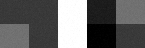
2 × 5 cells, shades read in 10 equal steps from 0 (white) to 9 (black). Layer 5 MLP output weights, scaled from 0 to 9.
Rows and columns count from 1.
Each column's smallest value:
5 7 0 8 5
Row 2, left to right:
5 7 0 9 7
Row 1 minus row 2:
2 0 0 -1 -2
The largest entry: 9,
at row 2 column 4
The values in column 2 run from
7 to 7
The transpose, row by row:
7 5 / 7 7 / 0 0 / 8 9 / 5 7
